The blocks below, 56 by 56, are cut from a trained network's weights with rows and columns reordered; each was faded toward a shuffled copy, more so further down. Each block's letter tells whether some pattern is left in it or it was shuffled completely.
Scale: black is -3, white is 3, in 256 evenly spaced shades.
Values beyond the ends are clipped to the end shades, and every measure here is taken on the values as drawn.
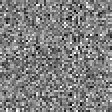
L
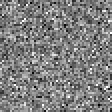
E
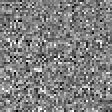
L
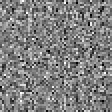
L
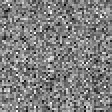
L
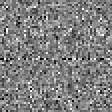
L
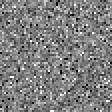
E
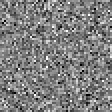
E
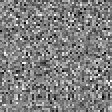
L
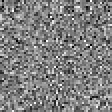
L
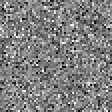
E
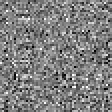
L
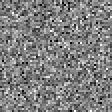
E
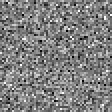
E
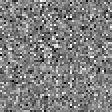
L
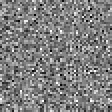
L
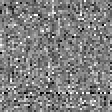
L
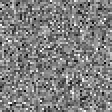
E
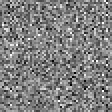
L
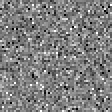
E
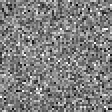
E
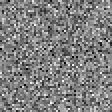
E
